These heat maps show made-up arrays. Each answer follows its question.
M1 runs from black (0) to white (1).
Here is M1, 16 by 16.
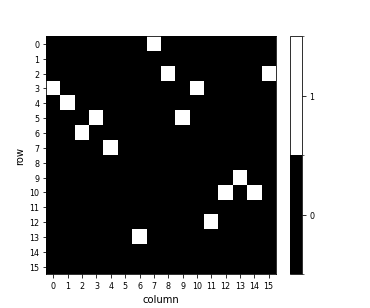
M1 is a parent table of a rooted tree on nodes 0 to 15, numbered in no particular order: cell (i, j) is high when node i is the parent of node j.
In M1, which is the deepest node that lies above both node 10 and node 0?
3
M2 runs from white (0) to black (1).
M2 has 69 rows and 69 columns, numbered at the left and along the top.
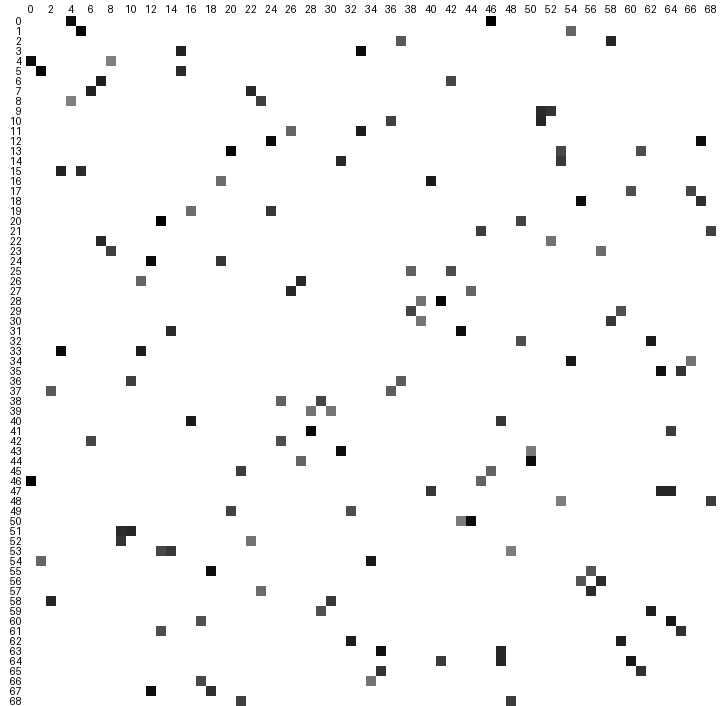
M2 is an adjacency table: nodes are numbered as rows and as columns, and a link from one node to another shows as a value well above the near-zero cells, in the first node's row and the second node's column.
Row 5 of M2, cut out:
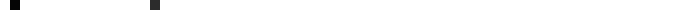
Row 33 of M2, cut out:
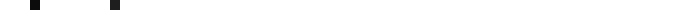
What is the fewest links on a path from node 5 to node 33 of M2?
3
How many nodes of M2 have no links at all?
0
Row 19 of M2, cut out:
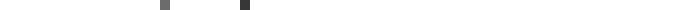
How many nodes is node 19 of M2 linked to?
2
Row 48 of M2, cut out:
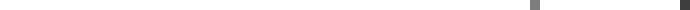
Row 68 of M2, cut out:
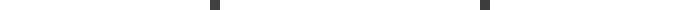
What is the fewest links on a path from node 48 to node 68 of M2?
1
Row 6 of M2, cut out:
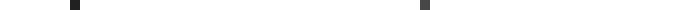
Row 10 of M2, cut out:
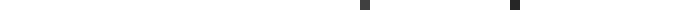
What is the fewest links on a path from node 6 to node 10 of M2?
6
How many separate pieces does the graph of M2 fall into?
1
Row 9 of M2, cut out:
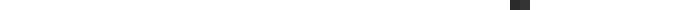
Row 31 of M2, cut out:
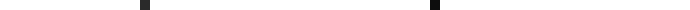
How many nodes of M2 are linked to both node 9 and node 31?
0
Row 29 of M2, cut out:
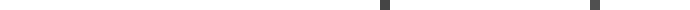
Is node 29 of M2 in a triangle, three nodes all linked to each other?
no
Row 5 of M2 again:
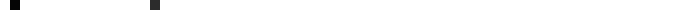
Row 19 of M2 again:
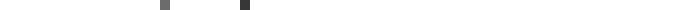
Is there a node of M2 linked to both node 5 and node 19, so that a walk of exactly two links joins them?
no
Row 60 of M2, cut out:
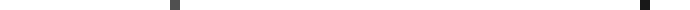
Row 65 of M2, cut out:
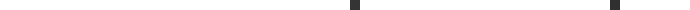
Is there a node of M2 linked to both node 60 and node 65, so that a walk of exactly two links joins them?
no
